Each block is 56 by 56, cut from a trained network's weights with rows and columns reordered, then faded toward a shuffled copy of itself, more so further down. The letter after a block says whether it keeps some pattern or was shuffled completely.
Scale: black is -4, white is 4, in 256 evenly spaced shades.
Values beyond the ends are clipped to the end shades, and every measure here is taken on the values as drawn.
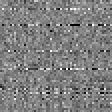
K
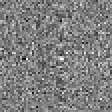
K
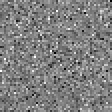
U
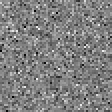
U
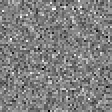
U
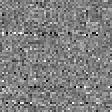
K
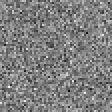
U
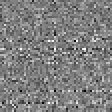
K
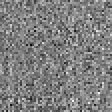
K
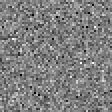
U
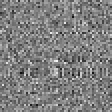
K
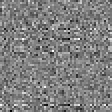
K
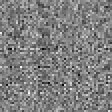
K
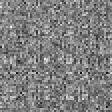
K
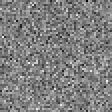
U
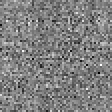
K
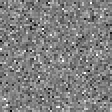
U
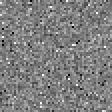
U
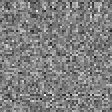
K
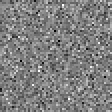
U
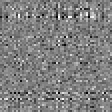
K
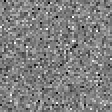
U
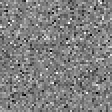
U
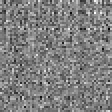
K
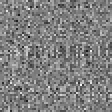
K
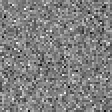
U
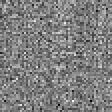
K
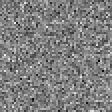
U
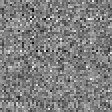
K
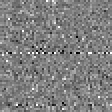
K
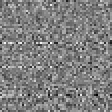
K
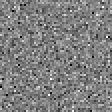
U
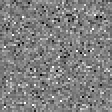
U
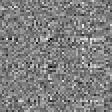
K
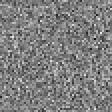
U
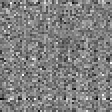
K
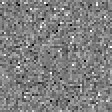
U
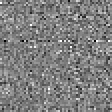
K
